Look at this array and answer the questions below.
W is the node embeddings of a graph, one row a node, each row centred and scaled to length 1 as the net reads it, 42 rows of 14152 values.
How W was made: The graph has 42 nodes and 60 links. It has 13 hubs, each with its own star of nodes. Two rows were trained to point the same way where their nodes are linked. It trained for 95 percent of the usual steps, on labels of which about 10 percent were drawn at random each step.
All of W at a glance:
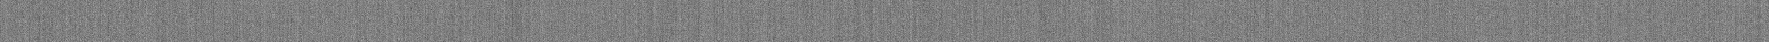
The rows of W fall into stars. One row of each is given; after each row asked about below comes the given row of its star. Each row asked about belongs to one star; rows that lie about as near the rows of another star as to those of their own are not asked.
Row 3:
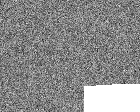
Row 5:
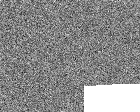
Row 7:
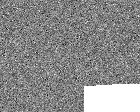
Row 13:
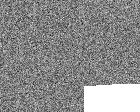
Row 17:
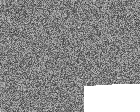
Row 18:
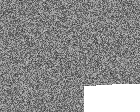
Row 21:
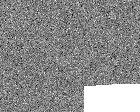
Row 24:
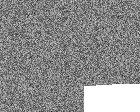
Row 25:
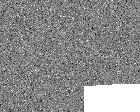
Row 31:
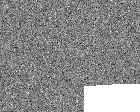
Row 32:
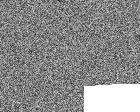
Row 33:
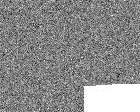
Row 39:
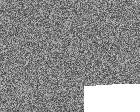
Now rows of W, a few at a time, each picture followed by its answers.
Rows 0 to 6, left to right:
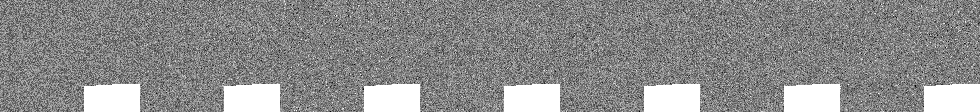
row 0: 25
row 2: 17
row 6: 31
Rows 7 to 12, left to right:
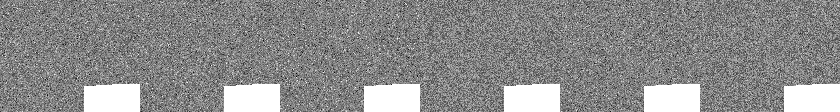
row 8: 32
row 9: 3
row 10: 7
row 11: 5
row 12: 5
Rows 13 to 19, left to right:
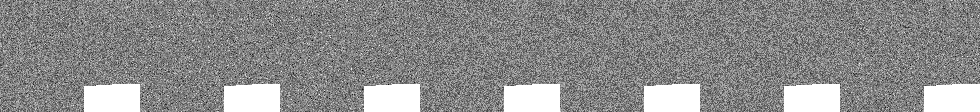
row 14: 17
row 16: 32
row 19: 18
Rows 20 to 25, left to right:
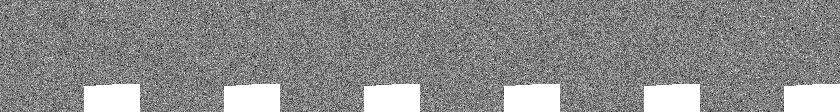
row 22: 21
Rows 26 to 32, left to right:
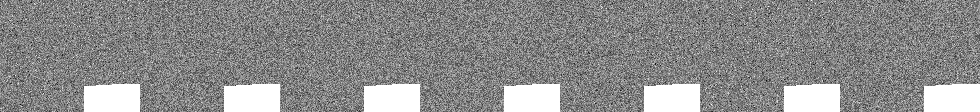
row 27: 13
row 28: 33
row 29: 3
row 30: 32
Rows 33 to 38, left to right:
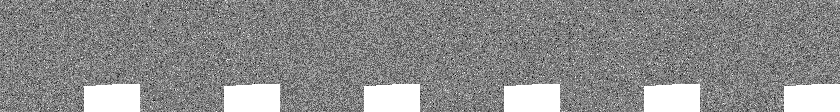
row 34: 17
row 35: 31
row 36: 39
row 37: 25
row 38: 39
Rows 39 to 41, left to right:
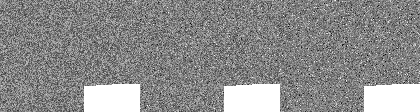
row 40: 24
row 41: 3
